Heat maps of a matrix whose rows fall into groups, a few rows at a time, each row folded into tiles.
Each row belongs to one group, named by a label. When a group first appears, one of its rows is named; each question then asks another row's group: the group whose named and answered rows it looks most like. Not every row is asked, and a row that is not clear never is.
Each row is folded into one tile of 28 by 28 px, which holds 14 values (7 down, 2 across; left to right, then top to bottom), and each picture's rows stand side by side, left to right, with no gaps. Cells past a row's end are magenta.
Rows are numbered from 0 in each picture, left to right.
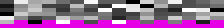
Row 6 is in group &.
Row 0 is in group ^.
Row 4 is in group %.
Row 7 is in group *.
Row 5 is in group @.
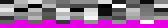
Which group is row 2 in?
*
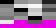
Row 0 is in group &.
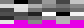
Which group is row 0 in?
%
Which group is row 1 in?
^
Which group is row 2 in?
^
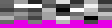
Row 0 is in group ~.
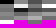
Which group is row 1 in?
~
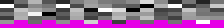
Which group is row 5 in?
@
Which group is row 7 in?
&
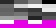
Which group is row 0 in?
&
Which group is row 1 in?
%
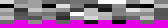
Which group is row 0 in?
@
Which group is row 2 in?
^
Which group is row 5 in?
@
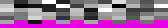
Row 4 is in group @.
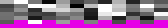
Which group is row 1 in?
%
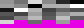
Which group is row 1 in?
@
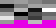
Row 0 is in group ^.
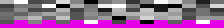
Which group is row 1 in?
~
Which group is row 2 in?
@
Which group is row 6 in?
@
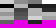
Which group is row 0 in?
@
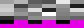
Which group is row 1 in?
*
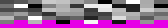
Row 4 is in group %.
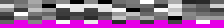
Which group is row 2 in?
%
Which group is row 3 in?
%
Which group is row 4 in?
*
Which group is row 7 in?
&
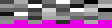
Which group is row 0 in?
^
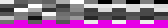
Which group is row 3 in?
%
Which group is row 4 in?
%
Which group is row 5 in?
%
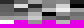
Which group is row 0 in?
&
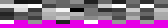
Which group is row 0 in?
%
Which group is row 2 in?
*
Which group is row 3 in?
&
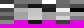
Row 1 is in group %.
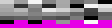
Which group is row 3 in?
%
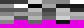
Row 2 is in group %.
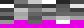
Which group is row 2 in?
&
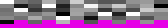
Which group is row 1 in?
~
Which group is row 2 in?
^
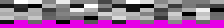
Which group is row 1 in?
@
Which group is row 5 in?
@
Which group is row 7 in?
*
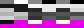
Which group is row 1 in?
%
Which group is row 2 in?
%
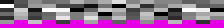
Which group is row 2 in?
*
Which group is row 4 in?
@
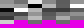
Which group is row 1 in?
@
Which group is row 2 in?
~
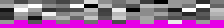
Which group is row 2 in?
~
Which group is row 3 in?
@
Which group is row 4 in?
*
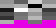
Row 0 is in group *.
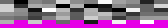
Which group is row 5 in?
&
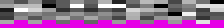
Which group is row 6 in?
^
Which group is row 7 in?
%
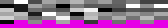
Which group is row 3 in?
*
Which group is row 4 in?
~
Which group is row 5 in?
~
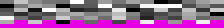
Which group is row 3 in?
~
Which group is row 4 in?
*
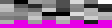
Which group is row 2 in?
^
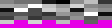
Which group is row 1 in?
%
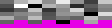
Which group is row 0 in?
~
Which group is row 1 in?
@
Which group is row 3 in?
^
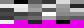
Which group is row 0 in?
%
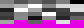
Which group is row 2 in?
%
